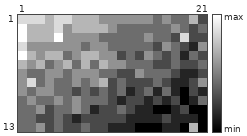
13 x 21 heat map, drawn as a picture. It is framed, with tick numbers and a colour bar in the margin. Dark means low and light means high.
Calmest part: top middle. Grain: fine. Slope: up to the top left. Mirror symmetry: none. Odd rows or columns: none. Ninth with the highest average: top left. Ninth with the lowest average: bottom right.
